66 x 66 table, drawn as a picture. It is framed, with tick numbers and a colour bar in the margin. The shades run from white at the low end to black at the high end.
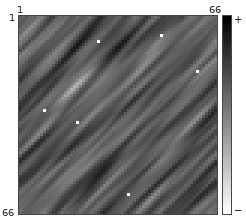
Histogram: heavy tails on both sides. Lone odd cells: 6, each lower than its neighbours. Grain: diagonal, up to the right. Odd rows or columns: none.
